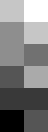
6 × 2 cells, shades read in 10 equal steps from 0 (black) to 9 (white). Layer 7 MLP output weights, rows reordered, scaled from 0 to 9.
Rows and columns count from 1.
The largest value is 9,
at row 1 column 2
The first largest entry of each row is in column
2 2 1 2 1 2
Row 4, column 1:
3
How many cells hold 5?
2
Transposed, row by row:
7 5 5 3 2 0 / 9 7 4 6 2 3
